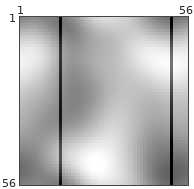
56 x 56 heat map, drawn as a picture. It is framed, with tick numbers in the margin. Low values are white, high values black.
Average level on the scale: 30%. Ninth with the lowest average: bottom middle. Odd lines: columns 14 and 51. Ninth with the highest average: bottom right.
